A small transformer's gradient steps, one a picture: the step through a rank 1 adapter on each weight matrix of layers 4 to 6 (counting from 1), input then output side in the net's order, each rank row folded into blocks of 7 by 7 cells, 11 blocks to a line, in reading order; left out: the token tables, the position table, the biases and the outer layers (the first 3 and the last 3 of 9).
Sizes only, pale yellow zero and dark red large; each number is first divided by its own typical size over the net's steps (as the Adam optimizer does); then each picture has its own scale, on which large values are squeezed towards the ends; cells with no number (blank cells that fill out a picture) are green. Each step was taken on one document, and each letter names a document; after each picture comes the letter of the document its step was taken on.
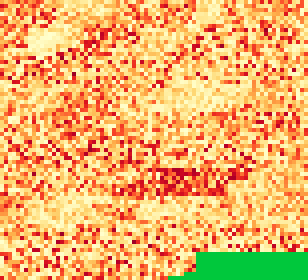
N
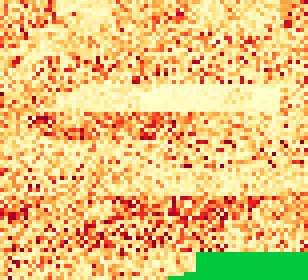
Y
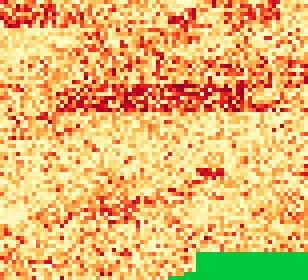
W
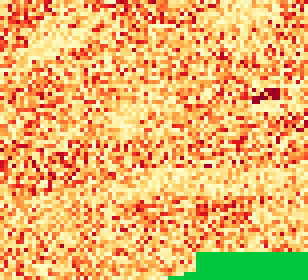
N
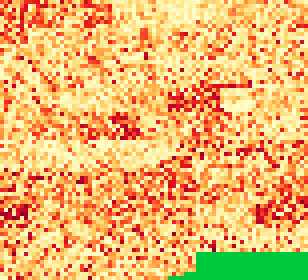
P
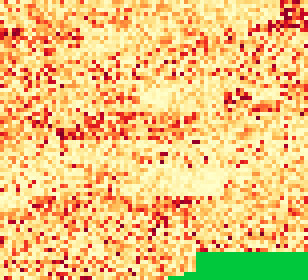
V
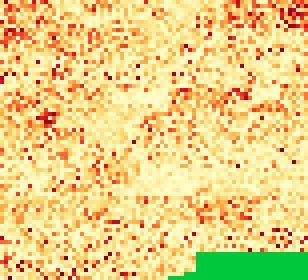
V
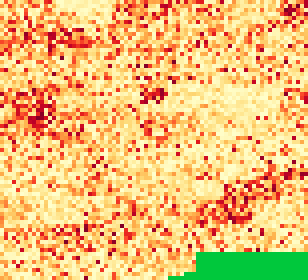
Y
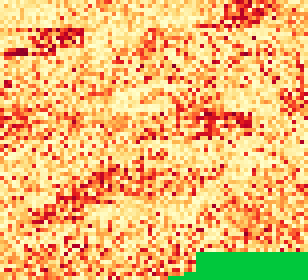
P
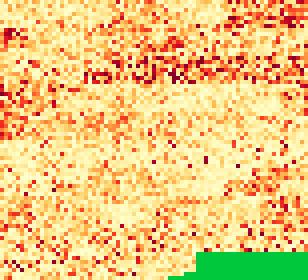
V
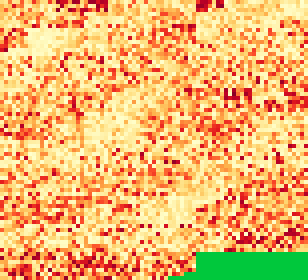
P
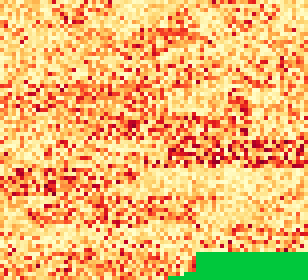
W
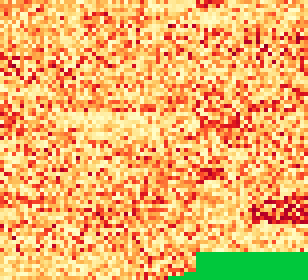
N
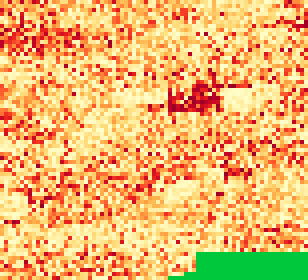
P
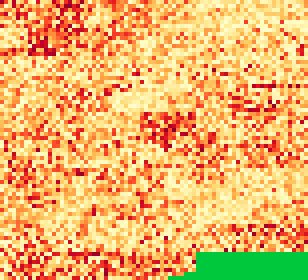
W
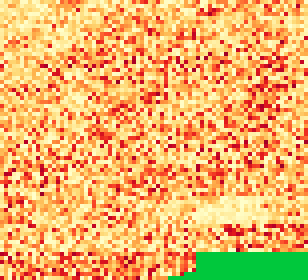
W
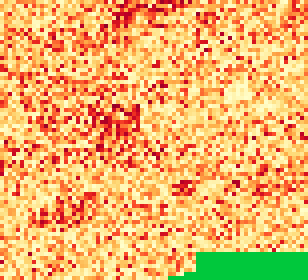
N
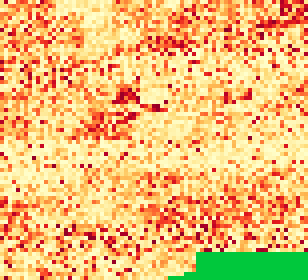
Y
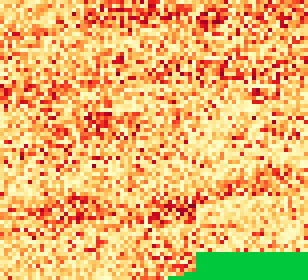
N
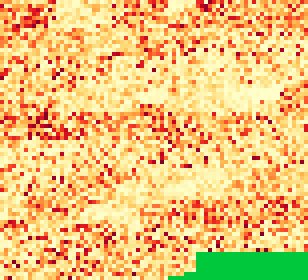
V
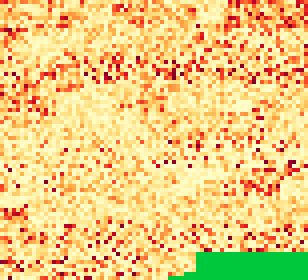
V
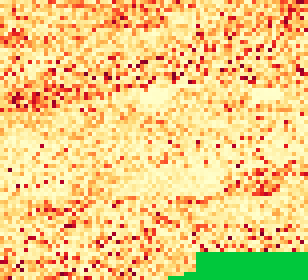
V
